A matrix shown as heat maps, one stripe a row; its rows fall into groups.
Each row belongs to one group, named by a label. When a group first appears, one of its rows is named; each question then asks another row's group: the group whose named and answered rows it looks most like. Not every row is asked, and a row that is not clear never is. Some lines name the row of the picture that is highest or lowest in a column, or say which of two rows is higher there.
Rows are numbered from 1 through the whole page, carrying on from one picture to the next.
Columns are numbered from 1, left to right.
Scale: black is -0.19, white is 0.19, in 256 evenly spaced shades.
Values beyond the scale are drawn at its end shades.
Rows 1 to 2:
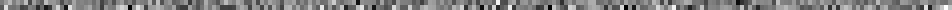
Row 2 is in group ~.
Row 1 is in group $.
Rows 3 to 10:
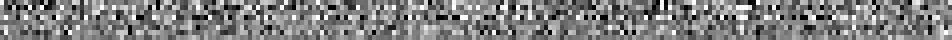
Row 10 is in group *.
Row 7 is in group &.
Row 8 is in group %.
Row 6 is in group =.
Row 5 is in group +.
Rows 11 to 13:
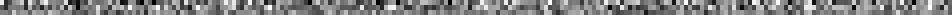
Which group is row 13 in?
+
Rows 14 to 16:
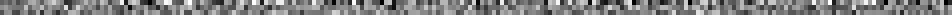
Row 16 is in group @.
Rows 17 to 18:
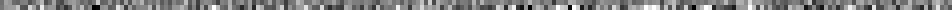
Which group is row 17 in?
+
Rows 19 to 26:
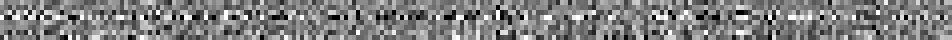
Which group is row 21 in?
$
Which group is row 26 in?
~
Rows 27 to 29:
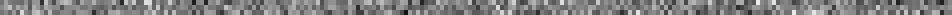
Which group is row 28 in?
$
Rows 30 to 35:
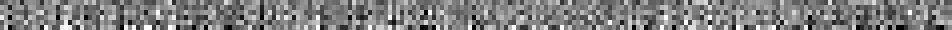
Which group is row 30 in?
&
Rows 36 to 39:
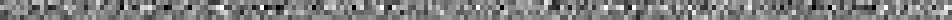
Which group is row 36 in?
+
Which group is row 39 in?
&
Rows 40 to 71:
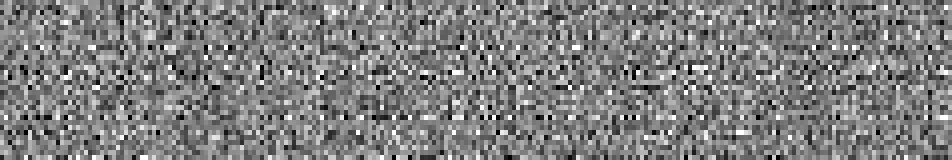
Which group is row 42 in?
@
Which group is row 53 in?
&
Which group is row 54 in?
~
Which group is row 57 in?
+
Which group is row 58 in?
%
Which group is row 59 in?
=
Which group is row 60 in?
~
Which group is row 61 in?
=
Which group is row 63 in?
~
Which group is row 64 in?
+
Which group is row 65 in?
~
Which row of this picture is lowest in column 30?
57
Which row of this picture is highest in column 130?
49
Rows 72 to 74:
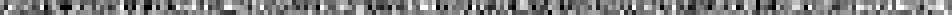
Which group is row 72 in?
*
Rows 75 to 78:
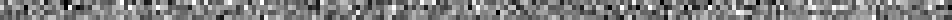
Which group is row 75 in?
*
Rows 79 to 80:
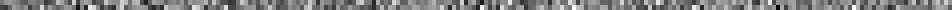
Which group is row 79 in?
~
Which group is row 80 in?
=
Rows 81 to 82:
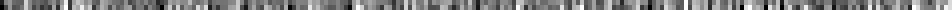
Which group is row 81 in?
%
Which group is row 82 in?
%
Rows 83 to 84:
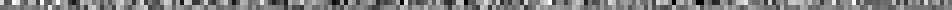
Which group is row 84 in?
=
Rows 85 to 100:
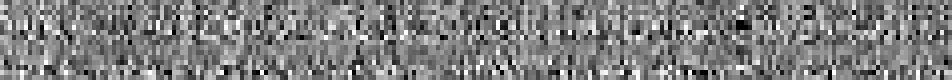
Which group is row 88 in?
%
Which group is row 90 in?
$
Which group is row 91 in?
&
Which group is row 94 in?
$
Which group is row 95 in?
$
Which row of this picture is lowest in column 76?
92
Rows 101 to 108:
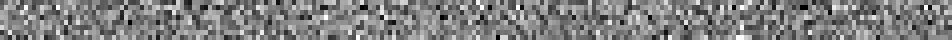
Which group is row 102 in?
=
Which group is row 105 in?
%
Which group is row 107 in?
*
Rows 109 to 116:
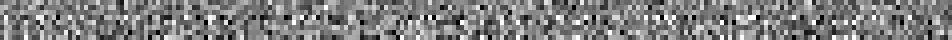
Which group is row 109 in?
+
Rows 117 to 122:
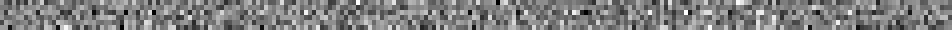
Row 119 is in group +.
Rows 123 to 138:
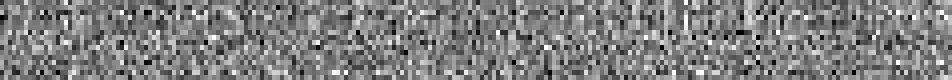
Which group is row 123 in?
%
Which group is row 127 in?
%
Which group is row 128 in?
%
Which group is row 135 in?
*
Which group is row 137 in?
@
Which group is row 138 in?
~
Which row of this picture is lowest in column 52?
131
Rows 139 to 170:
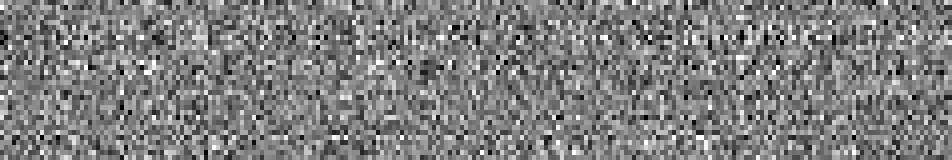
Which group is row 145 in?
%
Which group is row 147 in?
%
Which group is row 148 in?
*
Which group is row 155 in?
+
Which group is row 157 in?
*
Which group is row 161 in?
%
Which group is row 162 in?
+
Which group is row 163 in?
=
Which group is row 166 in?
@
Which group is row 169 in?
=
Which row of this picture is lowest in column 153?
166
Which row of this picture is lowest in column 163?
147
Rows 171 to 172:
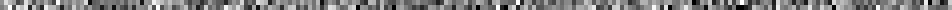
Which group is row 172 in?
$
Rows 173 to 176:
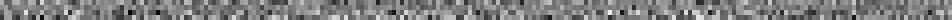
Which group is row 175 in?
%
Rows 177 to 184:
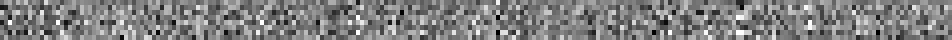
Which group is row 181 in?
*
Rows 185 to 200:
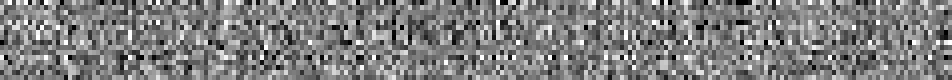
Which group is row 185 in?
$
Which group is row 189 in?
$
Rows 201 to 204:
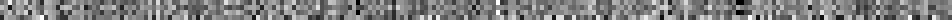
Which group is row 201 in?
$
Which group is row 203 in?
$
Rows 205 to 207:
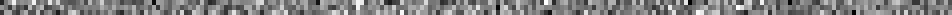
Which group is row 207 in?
@
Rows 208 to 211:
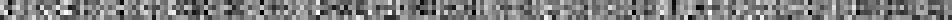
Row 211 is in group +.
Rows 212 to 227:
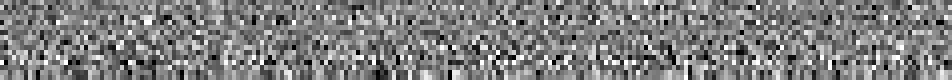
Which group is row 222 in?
$
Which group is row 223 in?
+
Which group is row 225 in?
&
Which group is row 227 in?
~
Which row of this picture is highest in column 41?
223
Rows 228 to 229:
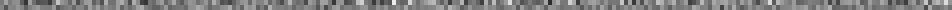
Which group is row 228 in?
~
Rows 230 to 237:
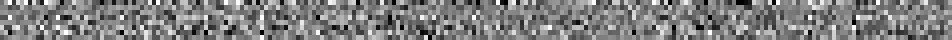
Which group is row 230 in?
$
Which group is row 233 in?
*
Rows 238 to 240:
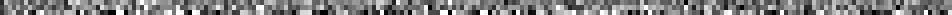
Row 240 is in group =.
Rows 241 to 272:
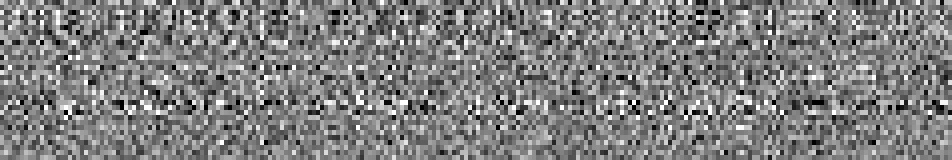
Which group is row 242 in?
$
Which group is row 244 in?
&
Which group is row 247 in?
~
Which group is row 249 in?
@
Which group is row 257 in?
=
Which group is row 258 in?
&
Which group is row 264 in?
%
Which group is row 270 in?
@
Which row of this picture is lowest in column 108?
259
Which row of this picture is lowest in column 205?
261
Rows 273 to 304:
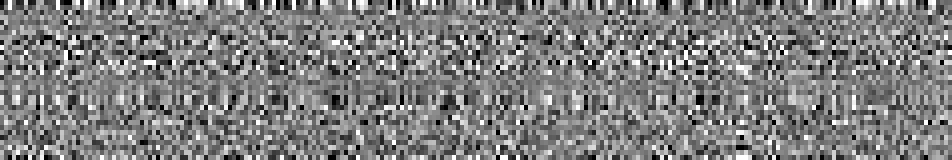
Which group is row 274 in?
*
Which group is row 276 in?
%
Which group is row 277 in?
~
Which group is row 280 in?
~
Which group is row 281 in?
@
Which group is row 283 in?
%
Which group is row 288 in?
%
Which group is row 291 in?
=
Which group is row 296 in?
~
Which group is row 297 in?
=
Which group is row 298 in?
@
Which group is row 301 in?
~
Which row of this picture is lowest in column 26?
273
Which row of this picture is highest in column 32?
285
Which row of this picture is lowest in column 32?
297
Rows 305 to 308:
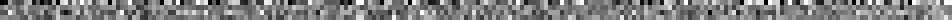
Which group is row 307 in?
*
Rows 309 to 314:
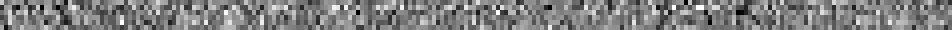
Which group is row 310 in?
@
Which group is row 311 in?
$
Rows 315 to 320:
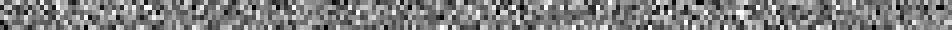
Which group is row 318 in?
=
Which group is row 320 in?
=
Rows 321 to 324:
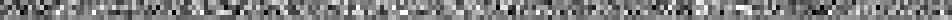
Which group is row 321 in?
@
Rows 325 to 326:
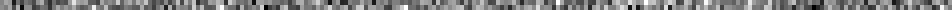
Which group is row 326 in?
&
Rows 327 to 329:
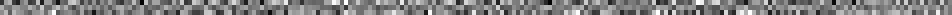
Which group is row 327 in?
@
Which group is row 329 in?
+
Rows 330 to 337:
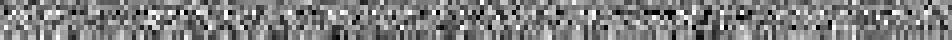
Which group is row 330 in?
=
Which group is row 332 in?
+
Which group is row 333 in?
$
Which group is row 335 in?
=
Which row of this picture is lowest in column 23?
334
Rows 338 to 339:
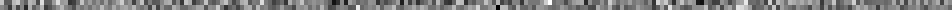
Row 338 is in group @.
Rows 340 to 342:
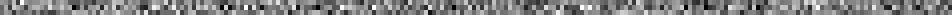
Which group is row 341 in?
+
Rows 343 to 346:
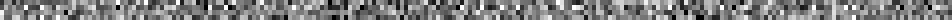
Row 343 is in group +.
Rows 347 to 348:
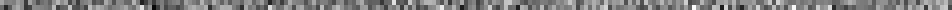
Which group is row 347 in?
~
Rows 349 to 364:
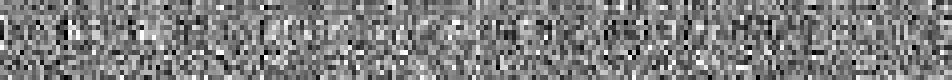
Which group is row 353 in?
~
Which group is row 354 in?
@
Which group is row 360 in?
&
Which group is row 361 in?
@
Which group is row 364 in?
*
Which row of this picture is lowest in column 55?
360
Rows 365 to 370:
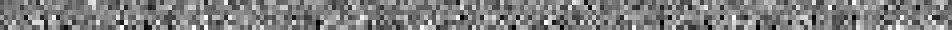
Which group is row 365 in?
=
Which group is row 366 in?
&
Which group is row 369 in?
+
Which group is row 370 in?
*
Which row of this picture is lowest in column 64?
367
